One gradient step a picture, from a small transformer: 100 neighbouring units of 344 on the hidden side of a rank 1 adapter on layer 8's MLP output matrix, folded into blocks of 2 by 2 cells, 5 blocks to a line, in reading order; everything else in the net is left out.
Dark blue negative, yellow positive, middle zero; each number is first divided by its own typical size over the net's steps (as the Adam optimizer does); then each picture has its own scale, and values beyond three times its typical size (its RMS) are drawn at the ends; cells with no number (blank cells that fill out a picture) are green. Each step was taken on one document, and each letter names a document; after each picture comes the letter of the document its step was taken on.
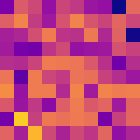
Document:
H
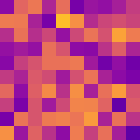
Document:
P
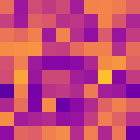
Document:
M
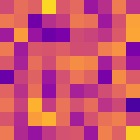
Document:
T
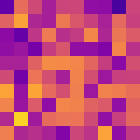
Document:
H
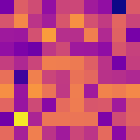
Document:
H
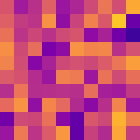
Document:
M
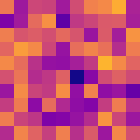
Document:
T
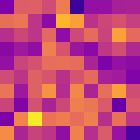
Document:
P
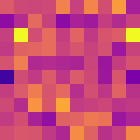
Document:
H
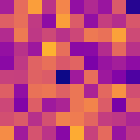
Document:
P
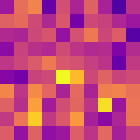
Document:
M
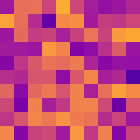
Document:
P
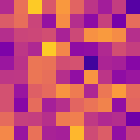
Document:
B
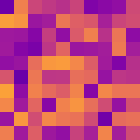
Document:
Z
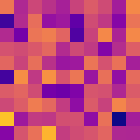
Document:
T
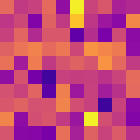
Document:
T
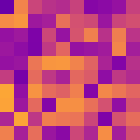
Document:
Z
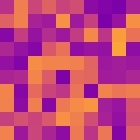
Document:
M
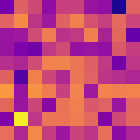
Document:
H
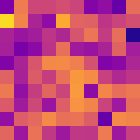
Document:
Z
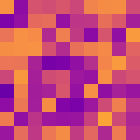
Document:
Z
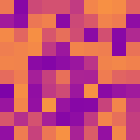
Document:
M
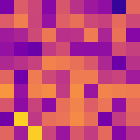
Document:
H
